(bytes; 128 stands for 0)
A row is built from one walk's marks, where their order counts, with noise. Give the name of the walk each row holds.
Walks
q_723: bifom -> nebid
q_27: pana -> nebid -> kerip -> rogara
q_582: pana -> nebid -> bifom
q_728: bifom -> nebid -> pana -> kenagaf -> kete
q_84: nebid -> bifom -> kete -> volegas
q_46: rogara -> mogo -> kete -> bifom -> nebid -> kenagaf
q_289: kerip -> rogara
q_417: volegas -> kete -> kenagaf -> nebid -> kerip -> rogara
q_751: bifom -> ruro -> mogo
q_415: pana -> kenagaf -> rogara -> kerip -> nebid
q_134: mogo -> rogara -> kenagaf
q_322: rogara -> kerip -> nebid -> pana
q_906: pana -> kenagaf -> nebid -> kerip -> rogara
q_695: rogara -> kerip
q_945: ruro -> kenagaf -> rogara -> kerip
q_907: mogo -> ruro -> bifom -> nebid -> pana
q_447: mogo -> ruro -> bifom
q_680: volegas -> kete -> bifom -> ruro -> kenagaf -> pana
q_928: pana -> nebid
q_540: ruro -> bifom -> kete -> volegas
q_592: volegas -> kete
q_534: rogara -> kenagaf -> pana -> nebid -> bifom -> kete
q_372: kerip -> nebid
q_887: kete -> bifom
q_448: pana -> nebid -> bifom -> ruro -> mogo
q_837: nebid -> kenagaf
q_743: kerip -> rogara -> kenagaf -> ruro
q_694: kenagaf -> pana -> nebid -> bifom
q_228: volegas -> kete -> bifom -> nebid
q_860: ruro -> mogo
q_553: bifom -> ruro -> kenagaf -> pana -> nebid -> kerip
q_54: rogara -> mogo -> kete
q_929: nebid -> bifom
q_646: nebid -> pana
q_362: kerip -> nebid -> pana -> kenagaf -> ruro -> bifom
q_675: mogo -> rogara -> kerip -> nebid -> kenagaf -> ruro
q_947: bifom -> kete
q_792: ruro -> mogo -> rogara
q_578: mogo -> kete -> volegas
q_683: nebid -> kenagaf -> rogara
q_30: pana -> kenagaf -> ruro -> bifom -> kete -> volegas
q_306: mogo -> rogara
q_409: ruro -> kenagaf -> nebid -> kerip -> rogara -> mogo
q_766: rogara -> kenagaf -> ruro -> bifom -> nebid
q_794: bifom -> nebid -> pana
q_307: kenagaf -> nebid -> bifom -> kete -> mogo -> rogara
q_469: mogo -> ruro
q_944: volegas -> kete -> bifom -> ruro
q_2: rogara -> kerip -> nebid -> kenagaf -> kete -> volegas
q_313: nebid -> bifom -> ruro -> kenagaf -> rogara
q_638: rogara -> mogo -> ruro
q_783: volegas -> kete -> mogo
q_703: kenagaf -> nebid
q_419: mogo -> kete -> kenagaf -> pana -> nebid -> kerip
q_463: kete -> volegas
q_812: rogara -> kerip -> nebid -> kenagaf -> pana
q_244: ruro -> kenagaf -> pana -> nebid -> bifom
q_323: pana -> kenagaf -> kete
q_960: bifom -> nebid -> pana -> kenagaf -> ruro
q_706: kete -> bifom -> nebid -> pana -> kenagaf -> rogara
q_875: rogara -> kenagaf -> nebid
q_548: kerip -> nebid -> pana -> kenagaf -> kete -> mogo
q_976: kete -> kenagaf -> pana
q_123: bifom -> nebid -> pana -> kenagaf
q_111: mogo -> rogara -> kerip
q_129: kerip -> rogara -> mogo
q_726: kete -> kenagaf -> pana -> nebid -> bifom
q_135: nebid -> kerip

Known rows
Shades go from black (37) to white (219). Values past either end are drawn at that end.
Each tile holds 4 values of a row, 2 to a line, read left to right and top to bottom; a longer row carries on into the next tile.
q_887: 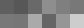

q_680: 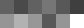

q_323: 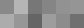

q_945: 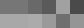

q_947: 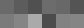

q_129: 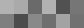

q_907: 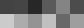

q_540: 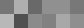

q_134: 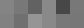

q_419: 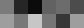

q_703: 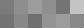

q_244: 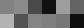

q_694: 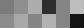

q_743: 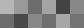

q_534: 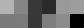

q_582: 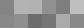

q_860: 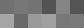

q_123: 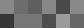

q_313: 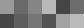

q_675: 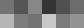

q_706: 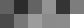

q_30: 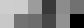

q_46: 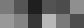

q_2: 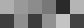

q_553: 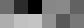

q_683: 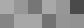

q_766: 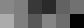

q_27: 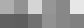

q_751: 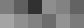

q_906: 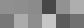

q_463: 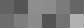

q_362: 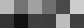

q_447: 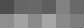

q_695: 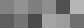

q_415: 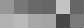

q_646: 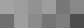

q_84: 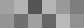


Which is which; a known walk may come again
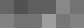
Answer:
q_469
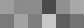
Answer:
q_906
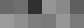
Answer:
q_751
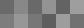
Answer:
q_723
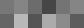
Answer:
q_875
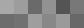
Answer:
q_289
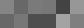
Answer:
q_960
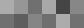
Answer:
q_743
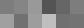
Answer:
q_111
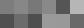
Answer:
q_695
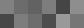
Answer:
q_123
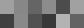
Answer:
q_728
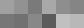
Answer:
q_929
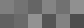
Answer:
q_794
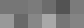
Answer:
q_306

